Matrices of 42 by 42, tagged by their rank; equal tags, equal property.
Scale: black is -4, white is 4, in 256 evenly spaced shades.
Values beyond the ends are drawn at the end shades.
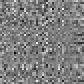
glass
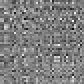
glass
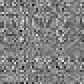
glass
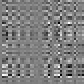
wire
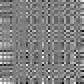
wire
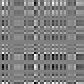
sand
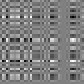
sand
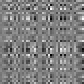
wire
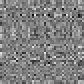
glass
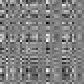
wire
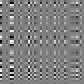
sand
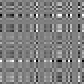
sand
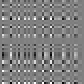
sand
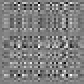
wire
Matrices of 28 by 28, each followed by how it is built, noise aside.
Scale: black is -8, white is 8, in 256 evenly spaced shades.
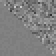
upper triangular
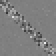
banded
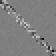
banded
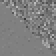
upper triangular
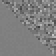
upper triangular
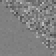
upper triangular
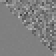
upper triangular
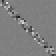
banded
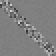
banded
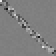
banded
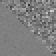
upper triangular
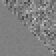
upper triangular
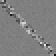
banded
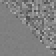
upper triangular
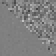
upper triangular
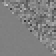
upper triangular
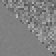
upper triangular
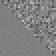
upper triangular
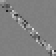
banded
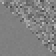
upper triangular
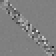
banded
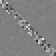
banded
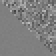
upper triangular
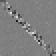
banded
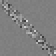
banded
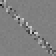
banded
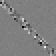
banded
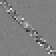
banded
